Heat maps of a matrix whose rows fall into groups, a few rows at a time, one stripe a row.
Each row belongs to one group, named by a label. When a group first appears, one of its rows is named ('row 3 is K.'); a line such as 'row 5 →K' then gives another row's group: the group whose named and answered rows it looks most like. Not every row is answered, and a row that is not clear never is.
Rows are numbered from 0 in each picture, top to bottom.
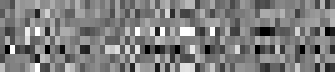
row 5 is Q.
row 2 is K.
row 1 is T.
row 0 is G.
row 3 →G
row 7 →G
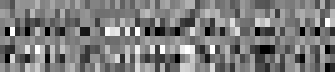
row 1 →K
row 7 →G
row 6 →Q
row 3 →Q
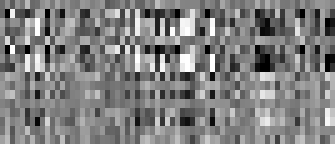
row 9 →K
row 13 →T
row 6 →G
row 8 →T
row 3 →G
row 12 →T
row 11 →K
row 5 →Q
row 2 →G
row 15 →K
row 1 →Q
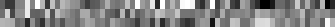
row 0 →G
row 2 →T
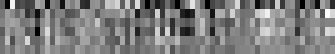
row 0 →Q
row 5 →T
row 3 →T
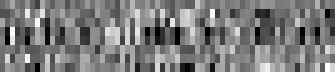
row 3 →Q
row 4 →Q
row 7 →T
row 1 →G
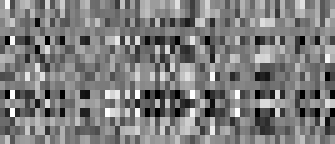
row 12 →Q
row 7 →G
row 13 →G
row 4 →Q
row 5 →T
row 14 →G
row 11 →T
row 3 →T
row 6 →T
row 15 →K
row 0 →K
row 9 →G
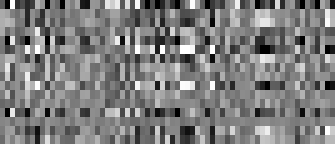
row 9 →G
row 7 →K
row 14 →T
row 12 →Q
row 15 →T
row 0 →Q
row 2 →T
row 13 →T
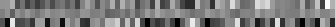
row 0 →T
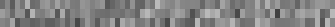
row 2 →T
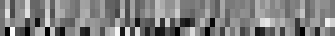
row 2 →T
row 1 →K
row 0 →K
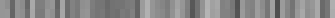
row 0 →K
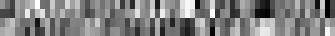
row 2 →T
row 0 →G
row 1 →G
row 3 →T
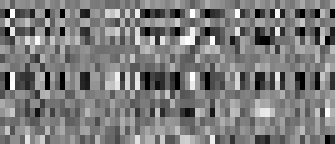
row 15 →G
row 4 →G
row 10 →T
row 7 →T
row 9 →Q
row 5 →K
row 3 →Q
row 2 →K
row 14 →K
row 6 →T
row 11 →T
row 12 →T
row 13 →T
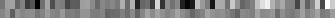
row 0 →T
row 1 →K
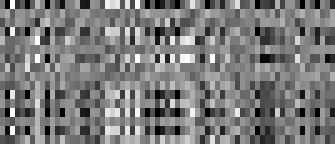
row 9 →G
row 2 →T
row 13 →G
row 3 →Q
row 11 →G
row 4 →G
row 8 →K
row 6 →G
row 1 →K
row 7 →K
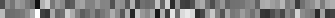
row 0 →T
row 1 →G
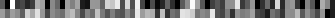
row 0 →Q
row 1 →G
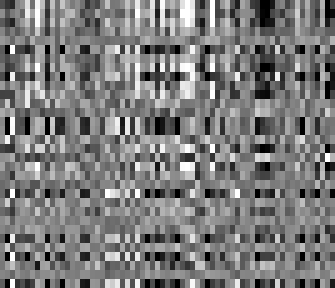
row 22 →K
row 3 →G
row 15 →K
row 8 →Q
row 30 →K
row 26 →Q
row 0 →G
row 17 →T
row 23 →G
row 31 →Q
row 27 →K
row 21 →Q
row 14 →Q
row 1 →G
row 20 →T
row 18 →G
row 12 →T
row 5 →Q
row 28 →Q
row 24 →K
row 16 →G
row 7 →G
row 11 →K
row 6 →G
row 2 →G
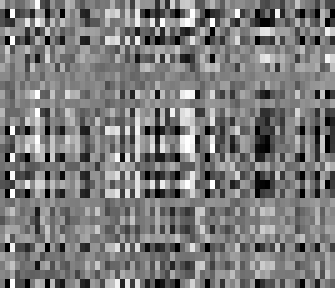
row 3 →T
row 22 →K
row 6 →T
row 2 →G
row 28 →T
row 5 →K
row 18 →T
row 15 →G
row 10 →G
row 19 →Q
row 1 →Q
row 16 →G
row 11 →K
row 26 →K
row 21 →Q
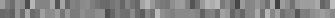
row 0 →K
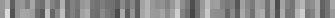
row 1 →K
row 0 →K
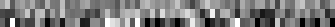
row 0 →K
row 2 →Q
